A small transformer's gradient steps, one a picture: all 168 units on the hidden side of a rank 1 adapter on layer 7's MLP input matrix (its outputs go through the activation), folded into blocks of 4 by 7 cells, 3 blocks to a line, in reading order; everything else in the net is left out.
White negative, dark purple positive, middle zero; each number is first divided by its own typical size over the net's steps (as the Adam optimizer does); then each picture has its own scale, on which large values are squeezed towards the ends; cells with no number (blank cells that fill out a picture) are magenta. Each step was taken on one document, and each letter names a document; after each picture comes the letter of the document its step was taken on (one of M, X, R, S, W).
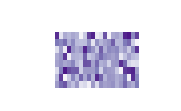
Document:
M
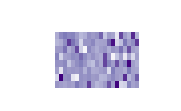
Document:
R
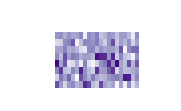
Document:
R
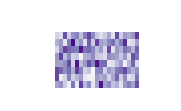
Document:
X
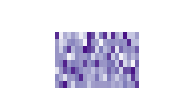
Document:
M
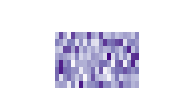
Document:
X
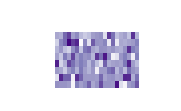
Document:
R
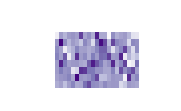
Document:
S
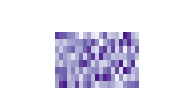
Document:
M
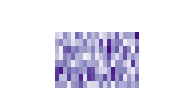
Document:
X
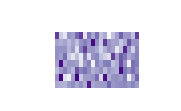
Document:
S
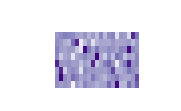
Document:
R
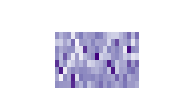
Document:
R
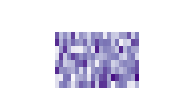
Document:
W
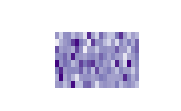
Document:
R
